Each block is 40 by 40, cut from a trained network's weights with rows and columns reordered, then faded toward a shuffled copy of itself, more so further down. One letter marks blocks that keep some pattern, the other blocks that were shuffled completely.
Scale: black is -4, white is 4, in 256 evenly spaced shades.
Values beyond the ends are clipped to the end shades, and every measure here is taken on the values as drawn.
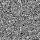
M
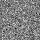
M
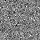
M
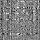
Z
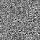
Z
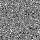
M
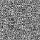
Z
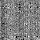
Z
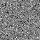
M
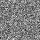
M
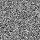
M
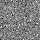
M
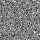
M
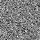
M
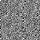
Z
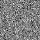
Z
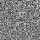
Z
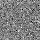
M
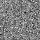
M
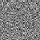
Z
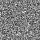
M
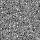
M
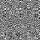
Z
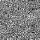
Z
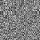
Z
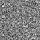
Z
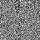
Z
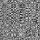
Z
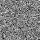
M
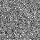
M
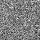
M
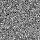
M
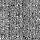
Z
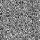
Z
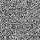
Z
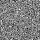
M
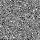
M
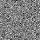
Z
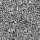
Z
